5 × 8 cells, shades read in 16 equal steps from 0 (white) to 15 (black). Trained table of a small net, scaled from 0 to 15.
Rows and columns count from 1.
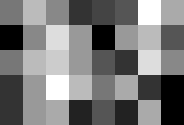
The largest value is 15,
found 4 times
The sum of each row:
57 65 52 62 79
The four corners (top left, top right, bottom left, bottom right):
8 5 12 15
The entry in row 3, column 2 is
4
